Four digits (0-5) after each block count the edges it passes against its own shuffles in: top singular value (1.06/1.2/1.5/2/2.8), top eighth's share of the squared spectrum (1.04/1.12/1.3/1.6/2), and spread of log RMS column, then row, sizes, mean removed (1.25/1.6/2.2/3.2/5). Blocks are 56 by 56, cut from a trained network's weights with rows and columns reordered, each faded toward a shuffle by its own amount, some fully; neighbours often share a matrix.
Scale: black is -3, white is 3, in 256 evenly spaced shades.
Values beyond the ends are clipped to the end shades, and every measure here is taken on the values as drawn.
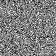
1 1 0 0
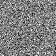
0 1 0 0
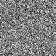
2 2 0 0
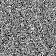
0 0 0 0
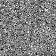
0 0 0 0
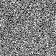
0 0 0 0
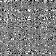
2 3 0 3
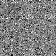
2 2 0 1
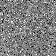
0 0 0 0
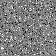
0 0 0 0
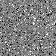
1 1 0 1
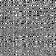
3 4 1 4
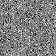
1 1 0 0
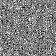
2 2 0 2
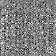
3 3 0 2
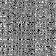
3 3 0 3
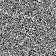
2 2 0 0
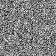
2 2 0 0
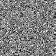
2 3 0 2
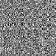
3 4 2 3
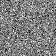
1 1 0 0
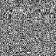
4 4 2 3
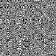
3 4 2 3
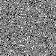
1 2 0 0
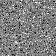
0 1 0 0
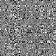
3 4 2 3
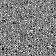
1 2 0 1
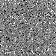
1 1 0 1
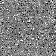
1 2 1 0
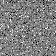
0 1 0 0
